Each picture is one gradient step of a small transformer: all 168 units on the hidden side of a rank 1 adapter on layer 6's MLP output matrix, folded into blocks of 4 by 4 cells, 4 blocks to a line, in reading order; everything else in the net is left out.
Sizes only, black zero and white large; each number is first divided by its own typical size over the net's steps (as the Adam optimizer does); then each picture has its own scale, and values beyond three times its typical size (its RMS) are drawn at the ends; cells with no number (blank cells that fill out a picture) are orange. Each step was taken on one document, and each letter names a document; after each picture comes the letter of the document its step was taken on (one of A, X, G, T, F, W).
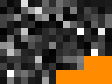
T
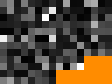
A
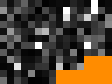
A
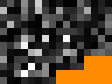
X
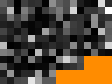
T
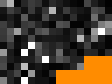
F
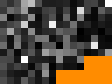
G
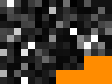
F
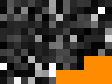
T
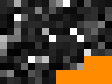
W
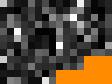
X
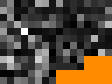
X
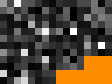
A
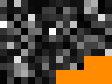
A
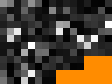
F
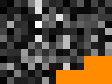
X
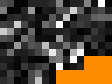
G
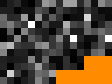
T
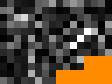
X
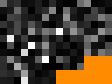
F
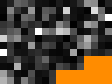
A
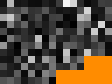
T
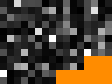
A
